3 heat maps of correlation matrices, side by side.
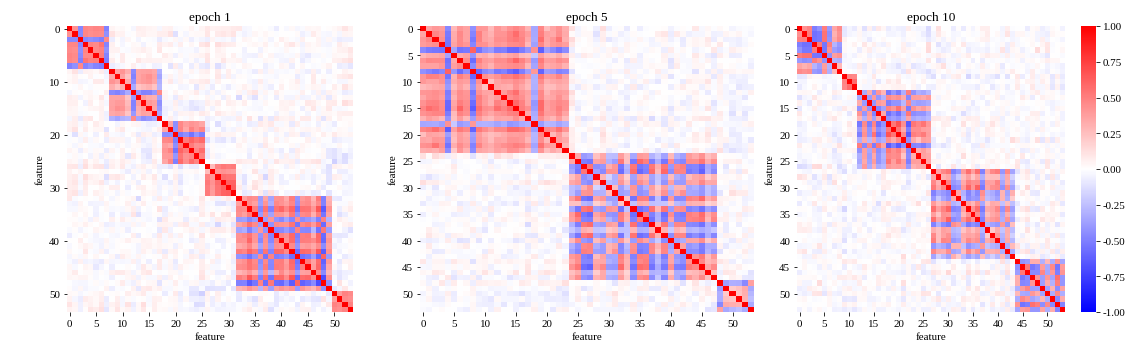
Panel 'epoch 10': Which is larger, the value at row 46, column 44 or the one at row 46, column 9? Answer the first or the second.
the second
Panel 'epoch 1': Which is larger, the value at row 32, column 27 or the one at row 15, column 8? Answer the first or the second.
the second
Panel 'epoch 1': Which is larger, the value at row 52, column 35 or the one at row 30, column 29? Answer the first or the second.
the second
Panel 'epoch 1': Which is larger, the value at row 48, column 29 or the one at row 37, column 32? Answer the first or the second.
the second
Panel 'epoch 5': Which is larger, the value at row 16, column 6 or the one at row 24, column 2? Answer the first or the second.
the first
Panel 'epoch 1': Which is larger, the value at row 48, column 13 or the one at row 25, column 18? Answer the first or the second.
the second
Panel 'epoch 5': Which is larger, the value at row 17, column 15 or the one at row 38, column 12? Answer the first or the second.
the first
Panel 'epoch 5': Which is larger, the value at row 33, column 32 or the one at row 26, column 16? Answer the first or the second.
the first
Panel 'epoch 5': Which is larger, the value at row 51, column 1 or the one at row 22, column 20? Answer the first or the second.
the second
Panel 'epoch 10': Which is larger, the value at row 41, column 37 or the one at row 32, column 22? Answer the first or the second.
the first
